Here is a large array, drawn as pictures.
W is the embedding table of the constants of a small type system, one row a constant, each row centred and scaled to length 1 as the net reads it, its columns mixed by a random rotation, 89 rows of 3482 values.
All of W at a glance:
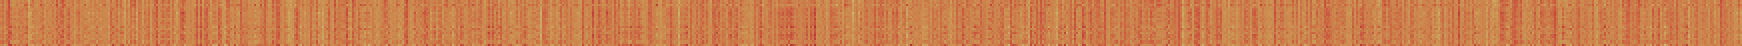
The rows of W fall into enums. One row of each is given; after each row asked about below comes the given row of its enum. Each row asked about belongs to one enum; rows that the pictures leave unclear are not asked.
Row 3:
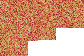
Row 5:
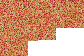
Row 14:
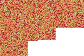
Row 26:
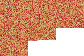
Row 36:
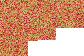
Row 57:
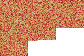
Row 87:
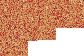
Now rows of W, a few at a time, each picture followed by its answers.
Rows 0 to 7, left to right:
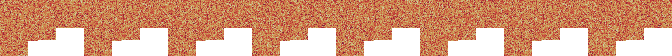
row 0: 14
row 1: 26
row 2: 26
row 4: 87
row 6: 26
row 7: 3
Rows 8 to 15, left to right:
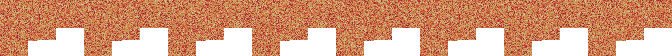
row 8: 26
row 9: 14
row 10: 36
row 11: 36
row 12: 3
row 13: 26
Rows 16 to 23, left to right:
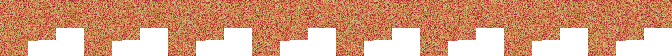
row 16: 5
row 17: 5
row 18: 57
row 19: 87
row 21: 87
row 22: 5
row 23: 3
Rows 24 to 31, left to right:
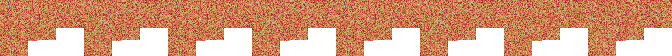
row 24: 26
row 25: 57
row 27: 57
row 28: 26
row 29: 57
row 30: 5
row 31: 3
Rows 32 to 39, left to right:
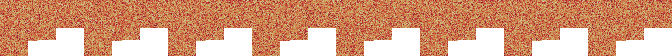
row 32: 26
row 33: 3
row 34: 57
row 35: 14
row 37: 57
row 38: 57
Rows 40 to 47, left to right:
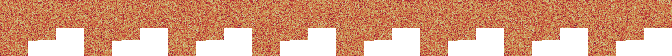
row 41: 26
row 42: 3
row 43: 36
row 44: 5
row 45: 57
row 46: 3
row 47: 87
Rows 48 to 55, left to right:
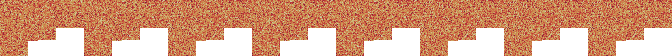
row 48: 14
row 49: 57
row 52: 57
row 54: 5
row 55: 5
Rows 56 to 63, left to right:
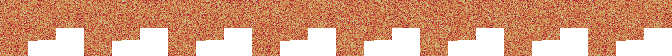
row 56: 36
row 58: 57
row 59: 36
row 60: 3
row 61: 3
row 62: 5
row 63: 36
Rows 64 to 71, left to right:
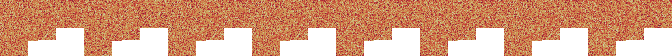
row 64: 5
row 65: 14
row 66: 5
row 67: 5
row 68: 57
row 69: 57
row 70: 5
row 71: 3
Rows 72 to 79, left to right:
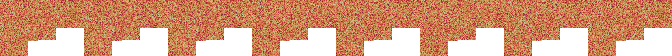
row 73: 3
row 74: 3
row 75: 26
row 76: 57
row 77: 36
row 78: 57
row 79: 5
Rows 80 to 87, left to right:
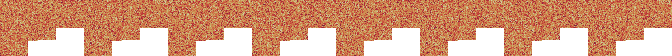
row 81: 87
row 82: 14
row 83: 3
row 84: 5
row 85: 87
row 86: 3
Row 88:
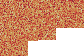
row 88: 5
